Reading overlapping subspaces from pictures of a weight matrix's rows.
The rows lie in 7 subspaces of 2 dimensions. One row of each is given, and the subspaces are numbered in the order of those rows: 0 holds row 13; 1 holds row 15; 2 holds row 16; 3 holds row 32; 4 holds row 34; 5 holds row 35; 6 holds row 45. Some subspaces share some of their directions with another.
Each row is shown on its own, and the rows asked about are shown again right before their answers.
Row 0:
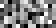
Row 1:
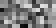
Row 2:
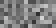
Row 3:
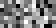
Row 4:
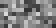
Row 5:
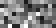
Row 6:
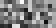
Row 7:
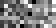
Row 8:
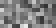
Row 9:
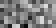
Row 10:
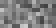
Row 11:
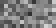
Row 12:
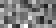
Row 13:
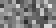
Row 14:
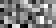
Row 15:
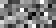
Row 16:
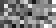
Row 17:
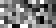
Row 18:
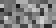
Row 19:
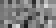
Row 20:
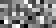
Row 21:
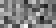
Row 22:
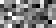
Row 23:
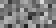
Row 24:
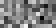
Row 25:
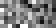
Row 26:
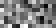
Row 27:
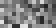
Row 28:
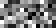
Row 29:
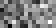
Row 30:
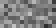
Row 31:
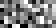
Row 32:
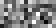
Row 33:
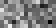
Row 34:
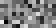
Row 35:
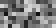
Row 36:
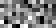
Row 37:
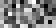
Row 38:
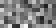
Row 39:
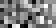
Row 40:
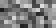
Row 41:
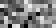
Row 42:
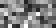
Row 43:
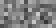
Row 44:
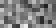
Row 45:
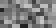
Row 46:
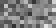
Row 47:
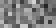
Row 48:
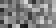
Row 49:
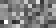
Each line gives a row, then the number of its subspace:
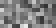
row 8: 6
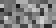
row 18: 0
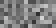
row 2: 3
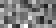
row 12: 1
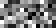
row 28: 1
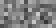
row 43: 3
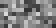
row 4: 5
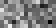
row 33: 4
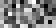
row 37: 5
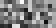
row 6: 3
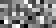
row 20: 4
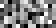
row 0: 1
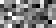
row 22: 6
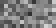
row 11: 2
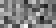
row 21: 3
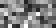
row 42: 5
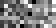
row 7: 2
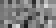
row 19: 0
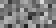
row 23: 1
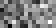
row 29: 4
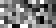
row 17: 1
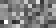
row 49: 4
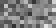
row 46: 2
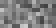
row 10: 6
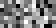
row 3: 0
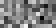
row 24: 3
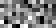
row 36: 4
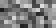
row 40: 6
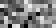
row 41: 5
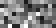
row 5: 5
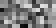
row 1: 6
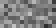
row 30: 2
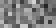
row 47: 5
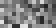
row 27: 1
